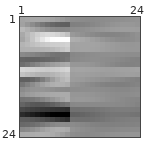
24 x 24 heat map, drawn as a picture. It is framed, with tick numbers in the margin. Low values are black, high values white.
Grain: streaks across. Ninth with the highest average: top left. Seam: vertical, 40% of the way across, the right part calmer.
